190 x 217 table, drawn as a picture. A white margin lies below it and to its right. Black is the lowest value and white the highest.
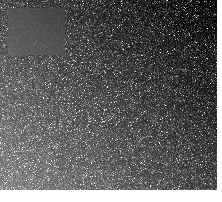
Odd patch: calmer, in the top left. Slope: up to the bottom left. Ninth with the highest average: bottom left. Ninth with the lowest average: top right.
